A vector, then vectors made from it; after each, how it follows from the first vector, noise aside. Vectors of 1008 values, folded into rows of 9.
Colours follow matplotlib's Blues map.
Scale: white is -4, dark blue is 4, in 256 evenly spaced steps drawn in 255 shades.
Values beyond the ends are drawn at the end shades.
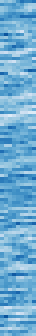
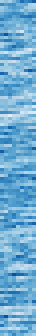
copied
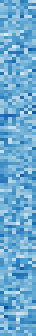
sign-scrambled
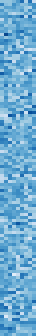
sign-scrambled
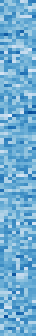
sign-scrambled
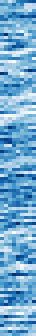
scaled up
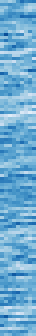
copied
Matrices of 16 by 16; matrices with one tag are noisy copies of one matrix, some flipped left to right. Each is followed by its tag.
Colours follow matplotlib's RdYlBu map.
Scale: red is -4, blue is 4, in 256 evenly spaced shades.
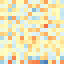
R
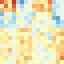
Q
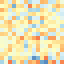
R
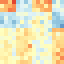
Q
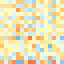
R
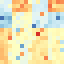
Q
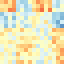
Q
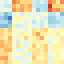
Q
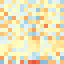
R
